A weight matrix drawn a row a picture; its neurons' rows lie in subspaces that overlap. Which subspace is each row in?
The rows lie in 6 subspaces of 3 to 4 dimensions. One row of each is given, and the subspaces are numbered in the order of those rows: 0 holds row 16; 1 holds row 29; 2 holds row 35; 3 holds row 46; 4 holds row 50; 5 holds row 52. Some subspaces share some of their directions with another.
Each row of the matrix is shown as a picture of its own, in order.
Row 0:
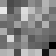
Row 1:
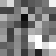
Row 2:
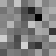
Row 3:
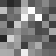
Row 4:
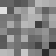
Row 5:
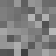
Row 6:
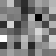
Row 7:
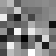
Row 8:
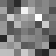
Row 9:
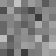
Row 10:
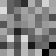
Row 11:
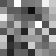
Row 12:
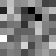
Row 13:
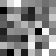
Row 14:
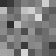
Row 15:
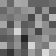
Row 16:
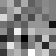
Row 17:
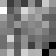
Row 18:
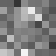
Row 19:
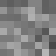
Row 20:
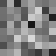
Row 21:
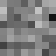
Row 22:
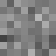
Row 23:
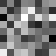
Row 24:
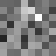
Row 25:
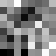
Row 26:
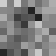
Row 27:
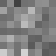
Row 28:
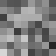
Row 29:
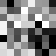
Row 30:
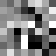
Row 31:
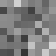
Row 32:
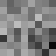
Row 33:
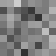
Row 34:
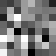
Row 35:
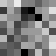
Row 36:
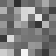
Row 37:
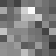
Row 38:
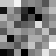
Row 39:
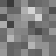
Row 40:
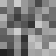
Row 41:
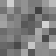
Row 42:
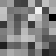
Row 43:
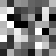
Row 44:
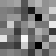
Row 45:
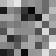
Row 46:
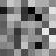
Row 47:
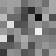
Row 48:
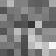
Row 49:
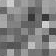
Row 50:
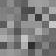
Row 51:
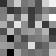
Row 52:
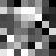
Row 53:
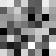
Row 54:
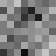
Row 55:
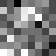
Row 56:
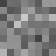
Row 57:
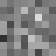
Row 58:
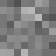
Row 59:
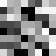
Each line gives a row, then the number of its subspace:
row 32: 1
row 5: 2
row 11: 5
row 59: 2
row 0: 4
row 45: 3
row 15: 4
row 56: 5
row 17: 4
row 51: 5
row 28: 0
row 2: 4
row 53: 2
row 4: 0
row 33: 3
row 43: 3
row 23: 5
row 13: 3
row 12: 0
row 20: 4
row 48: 1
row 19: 2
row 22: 1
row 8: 1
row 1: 1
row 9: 0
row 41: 2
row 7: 0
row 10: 4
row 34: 0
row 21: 4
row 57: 1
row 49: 2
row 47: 3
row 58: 5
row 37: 2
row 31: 3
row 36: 2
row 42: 4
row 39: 0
